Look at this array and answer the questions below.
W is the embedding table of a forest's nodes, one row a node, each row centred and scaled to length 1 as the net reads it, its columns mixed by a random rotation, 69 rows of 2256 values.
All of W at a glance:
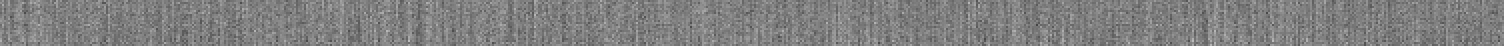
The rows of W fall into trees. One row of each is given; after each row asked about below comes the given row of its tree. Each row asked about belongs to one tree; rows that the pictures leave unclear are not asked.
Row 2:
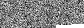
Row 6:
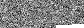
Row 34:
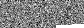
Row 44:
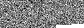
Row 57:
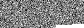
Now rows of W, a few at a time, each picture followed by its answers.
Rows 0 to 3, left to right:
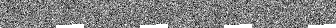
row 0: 6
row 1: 34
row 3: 44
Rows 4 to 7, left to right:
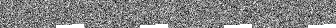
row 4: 34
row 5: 44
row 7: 2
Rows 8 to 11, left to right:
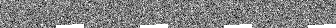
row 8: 34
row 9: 2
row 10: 34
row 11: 6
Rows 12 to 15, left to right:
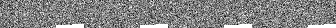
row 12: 57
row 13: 34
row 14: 2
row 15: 57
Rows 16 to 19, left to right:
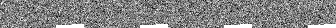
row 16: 2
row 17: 6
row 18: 6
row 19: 34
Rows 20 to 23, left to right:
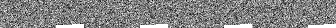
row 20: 6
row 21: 34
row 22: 2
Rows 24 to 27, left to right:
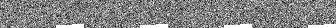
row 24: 2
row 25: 34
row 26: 57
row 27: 44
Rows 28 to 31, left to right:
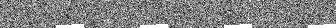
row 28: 34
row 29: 57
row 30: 44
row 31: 2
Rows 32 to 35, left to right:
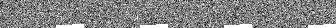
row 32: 57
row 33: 44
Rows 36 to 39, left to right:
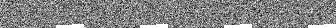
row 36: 6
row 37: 6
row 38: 2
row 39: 2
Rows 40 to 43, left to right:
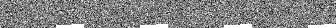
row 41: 34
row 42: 57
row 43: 6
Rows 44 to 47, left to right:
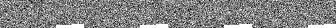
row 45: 57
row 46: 44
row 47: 57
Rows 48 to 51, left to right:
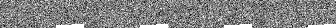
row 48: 34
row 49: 57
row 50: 44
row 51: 57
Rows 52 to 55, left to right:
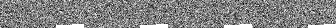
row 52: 44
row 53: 6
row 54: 2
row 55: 44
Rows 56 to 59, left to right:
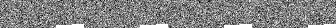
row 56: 44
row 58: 44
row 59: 44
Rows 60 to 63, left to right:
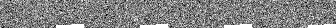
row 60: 44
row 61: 44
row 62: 44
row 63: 57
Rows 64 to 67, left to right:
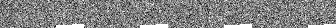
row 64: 57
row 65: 34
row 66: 44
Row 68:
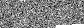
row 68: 57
